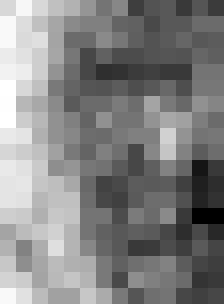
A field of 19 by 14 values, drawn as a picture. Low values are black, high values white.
The ninth with the lowest average is the bottom right. The field climbs toward the left. Overall the values sit about 50% of the way up the scale.
